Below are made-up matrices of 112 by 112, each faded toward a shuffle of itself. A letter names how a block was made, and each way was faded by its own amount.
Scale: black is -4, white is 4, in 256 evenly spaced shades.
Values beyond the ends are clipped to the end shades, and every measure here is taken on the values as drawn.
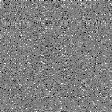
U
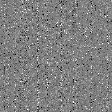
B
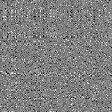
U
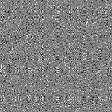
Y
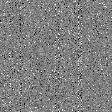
B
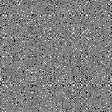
Y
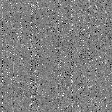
B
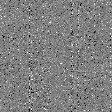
B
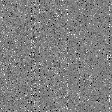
B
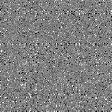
U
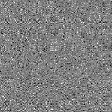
Y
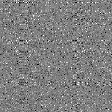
U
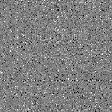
U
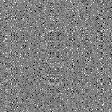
Y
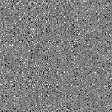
U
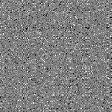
Y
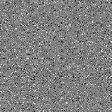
U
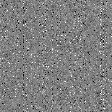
B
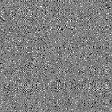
Y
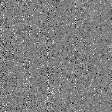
B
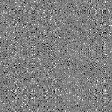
Y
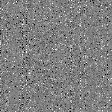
B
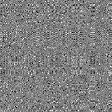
Y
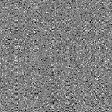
Y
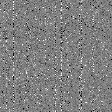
B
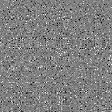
U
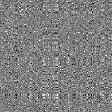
Y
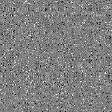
U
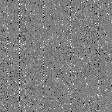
B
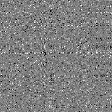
U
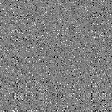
U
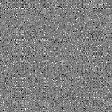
Y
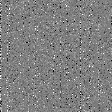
B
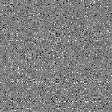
U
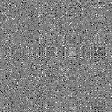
Y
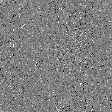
B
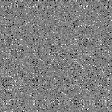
U
